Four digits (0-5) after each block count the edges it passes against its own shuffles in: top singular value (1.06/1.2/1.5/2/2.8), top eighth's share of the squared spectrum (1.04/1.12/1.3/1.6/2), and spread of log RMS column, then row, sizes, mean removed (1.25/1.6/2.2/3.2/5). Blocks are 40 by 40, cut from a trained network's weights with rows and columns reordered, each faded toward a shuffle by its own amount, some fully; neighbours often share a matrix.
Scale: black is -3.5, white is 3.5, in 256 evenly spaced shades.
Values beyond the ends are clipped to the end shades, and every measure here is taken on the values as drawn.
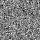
1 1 0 0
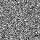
0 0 0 0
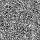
0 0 0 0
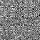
3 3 0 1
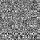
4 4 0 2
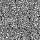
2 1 0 0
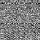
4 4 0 2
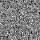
2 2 0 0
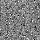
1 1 1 0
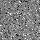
0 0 0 0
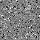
2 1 0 1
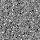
0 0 0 0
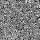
1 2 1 0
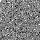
0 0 0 0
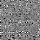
3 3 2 2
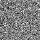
2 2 0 1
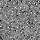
2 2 0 1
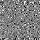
3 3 1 2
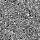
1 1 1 0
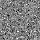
1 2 0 0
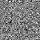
3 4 1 2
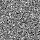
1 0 0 0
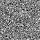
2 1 0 0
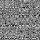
3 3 0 2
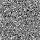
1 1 0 0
